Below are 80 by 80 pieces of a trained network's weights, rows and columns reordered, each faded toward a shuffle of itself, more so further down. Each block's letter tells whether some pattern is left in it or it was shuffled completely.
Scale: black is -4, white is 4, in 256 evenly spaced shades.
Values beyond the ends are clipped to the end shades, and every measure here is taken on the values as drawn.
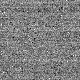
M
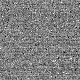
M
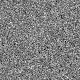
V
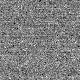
M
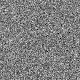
V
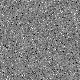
V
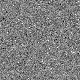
V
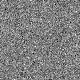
V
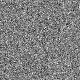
V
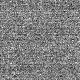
M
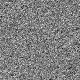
M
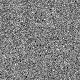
V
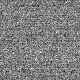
M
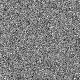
V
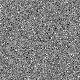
V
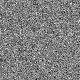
V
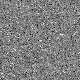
V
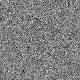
V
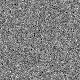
V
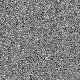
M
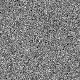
V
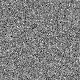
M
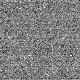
M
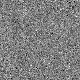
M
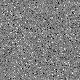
V
